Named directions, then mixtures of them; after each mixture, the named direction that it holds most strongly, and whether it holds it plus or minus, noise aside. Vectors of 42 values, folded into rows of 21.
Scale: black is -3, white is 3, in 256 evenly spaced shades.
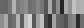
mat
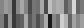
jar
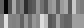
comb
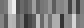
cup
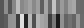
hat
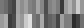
cup, minus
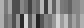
hat, minus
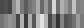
hat, plus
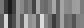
cup, minus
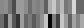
jar, plus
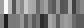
comb, minus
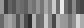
mat, minus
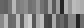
mat, plus
